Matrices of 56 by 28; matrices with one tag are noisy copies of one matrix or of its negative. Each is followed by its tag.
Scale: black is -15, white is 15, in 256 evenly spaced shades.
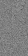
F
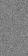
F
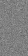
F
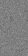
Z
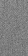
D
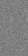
Z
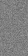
F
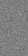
Z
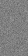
Z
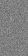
Z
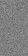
F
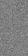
F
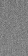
D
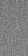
D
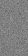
Z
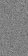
F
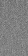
D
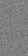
F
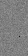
F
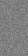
F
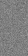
F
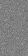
Z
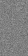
F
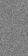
F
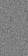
Z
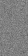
F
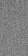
D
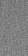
D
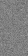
F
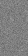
Z
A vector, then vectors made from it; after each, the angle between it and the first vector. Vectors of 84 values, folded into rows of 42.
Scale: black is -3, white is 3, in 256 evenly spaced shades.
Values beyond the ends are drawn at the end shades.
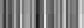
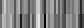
nearly opposite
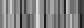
nearly opposite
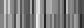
nearly opposite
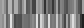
partly opposed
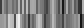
partly opposed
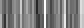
nearly parallel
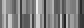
nearly opposite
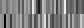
partly aligned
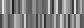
orthogonal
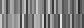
partly opposed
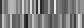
orthogonal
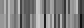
nearly opposite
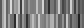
partly opposed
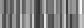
nearly parallel
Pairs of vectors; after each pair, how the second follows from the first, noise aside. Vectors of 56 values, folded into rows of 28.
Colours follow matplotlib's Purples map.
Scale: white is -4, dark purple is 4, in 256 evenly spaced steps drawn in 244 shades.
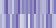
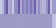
partly zeroed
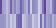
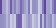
copied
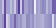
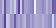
copied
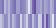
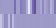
partly zeroed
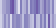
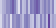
copied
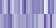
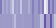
partly zeroed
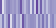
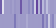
partly zeroed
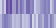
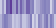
copied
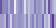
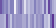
copied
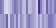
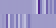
partly zeroed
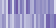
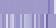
partly zeroed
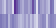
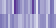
copied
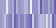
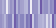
copied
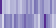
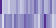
copied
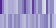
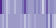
partly zeroed
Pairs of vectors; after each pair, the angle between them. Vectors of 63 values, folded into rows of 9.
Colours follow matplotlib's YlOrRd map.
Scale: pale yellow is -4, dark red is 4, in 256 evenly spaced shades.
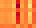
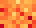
orthogonal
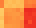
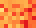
partly aligned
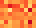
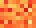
nearly opposite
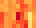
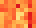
nearly opposite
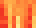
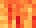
nearly opposite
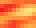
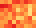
partly aligned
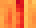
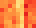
nearly opposite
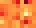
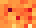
orthogonal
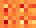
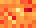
orthogonal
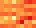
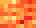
nearly parallel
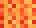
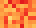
orthogonal
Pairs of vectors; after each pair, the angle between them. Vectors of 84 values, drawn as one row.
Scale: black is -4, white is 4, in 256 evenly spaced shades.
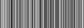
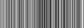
partly aligned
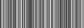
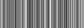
partly aligned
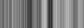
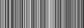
partly opposed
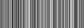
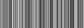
nearly opposite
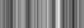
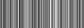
orthogonal
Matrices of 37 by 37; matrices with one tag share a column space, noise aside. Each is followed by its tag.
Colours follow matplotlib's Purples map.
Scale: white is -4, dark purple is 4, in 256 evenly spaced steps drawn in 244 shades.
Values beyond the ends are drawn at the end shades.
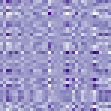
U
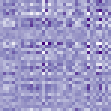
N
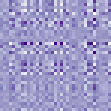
N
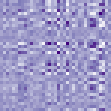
N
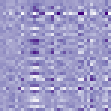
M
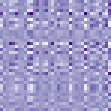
N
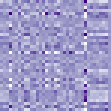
U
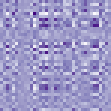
N
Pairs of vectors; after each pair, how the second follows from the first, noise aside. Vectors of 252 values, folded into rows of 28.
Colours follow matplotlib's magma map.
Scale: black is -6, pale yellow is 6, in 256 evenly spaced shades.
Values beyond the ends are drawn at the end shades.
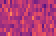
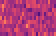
wrapped around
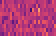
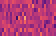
wrapped around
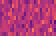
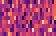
scaled up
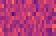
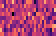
scaled up
